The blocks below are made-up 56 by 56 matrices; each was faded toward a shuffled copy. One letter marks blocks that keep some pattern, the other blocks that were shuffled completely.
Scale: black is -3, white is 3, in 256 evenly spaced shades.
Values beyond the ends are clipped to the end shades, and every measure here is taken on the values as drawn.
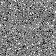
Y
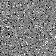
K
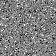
Y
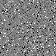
K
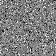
Y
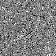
K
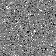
Y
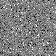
Y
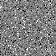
K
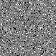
K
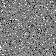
Y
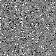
K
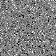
K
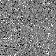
K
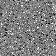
Y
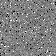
Y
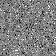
Y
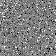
K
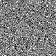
K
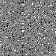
K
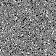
Y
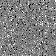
K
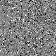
K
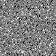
K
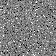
Y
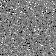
Y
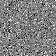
K
